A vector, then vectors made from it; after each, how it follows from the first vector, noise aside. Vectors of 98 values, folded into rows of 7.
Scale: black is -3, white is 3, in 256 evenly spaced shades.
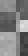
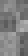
shrunk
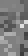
partly zeroed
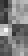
reversed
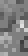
partly zeroed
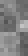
shrunk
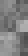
shrunk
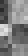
reversed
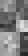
copied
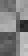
negated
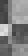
reversed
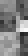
copied
